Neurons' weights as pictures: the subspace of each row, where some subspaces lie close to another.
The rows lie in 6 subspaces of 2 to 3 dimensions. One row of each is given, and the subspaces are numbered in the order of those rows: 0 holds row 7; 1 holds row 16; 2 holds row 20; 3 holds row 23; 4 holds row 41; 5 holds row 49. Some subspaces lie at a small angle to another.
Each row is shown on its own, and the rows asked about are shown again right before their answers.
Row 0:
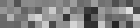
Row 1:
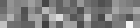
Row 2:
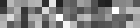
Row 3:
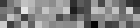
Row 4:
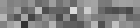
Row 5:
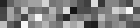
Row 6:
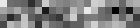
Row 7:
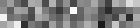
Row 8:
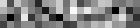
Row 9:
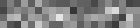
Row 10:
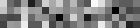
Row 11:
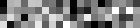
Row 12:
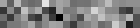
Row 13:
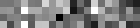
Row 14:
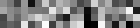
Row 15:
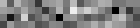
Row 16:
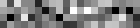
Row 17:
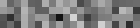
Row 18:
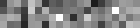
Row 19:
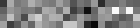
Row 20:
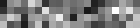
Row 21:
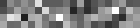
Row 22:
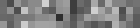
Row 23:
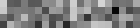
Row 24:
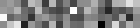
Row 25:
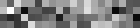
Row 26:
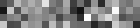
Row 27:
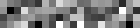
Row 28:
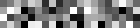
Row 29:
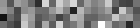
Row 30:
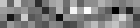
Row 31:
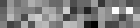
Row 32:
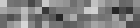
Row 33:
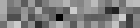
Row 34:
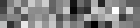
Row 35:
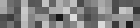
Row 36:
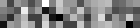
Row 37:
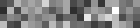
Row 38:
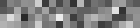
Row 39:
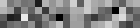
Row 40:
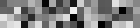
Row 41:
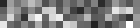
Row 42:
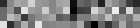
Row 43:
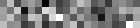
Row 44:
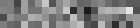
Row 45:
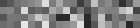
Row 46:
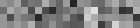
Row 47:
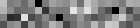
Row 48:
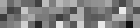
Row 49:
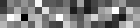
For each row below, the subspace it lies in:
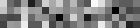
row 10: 2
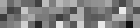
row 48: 0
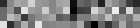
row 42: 2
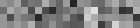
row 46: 2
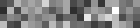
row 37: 4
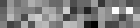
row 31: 3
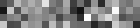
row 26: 4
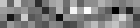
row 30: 1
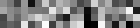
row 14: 3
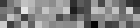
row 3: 2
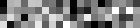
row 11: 3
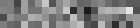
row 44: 1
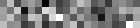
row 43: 4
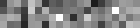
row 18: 2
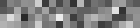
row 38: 5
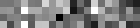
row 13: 2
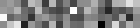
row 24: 0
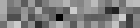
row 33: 0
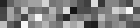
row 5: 4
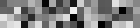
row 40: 5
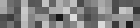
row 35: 1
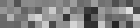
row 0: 3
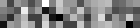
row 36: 4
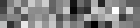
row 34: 3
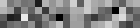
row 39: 5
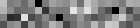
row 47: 5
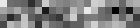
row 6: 2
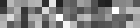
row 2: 3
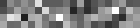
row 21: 5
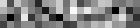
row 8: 1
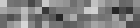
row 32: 2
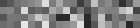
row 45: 4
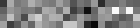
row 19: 3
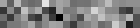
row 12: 4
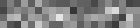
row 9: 0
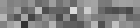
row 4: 5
